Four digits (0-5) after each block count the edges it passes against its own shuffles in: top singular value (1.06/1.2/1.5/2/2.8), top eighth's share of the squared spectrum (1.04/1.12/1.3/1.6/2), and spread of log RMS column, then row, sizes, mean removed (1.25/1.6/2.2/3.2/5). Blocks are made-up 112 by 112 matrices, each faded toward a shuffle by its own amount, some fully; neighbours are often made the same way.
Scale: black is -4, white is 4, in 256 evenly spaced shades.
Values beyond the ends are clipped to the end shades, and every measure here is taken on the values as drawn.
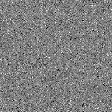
4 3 1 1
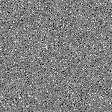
2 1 0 0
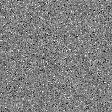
2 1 0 0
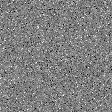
2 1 0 0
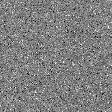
2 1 0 0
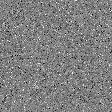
0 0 0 0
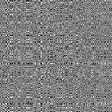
5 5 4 3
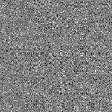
4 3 2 2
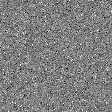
2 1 0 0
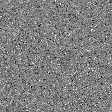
0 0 0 0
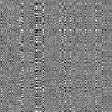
5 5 4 3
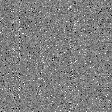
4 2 1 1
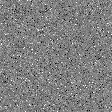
1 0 0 0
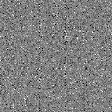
4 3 2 1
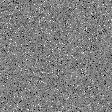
1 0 0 0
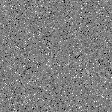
3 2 1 0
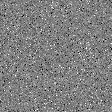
0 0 0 0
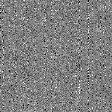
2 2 4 0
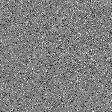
0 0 0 0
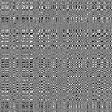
5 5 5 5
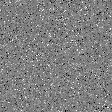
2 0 0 0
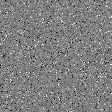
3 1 0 0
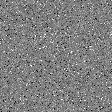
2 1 0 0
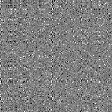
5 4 3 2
